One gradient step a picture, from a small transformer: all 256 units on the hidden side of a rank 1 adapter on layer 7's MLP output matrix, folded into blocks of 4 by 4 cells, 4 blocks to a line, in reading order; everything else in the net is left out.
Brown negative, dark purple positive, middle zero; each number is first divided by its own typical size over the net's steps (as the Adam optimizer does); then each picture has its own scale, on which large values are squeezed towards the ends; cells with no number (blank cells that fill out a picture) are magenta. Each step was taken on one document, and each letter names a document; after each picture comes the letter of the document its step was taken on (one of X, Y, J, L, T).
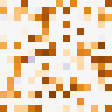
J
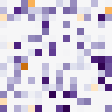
J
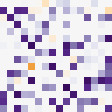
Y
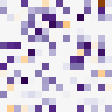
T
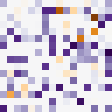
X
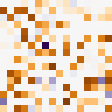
Y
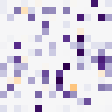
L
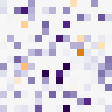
L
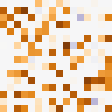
Y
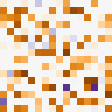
Y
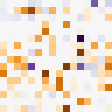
L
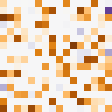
X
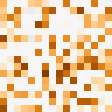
X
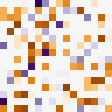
Y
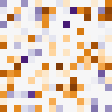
J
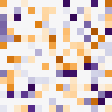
X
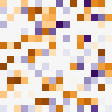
T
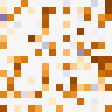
J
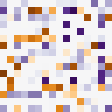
J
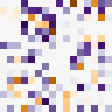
T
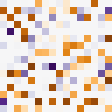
Y
